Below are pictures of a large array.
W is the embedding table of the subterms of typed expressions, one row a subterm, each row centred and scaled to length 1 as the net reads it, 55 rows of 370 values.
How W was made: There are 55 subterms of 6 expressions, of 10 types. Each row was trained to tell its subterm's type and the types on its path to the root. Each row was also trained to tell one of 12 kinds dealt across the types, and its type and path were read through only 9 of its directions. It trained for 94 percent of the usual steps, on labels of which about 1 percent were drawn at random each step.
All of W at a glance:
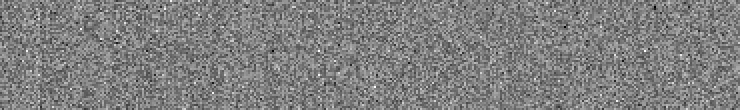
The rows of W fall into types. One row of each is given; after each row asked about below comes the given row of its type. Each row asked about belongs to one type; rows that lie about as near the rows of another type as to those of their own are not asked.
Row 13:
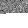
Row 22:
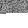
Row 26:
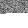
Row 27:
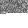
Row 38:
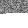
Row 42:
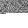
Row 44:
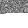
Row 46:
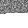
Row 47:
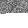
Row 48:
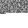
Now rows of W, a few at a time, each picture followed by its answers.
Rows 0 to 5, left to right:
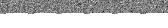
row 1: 27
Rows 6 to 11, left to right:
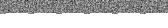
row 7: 26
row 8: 26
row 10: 27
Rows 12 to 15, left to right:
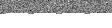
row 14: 27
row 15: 38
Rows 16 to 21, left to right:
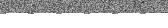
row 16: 26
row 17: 13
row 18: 47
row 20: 38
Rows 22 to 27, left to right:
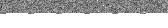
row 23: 44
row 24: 26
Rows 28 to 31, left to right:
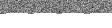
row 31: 27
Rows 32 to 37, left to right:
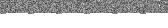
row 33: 44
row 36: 46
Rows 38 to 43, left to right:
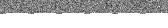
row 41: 38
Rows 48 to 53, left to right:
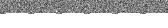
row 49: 42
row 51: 38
